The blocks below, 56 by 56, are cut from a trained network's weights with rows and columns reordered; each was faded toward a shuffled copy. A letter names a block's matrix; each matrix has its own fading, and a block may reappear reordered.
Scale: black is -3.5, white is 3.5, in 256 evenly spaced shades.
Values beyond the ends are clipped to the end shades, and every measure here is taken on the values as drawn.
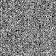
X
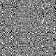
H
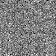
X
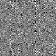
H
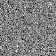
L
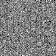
X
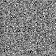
X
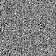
X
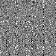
H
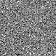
L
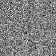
X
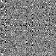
H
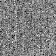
X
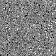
L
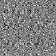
H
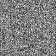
X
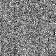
X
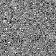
L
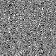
L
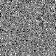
L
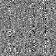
H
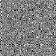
H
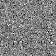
L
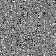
L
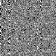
H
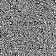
L
